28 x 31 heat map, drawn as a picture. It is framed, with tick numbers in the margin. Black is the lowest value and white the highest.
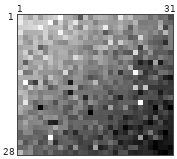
No row or column stands out. The ninth with the lowest average is the bottom right. The halves do not mirror each other. The grain is fine, like static. There are no regular stripes. The top left is the ninth with the highest average. There is an overall slope up to the top left.
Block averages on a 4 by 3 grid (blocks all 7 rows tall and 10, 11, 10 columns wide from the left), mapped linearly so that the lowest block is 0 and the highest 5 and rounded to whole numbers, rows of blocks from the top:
5 4 3
4 3 2
3 2 1
2 1 0
